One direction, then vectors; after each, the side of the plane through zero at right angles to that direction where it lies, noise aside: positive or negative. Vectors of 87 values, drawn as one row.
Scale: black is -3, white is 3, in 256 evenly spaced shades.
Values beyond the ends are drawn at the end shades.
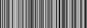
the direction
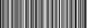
positive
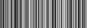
negative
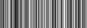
negative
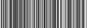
negative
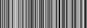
positive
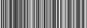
negative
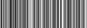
negative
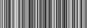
positive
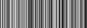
positive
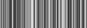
negative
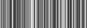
negative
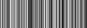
positive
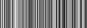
positive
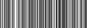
positive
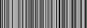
positive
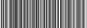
negative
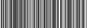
negative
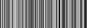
positive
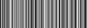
positive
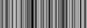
positive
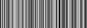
positive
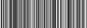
negative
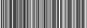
negative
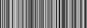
positive
